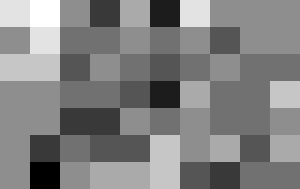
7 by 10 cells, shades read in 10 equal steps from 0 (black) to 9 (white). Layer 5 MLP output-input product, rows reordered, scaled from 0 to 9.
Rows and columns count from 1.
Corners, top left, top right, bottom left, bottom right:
8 5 5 4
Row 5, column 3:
2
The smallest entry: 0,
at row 7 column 2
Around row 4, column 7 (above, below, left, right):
4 5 1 4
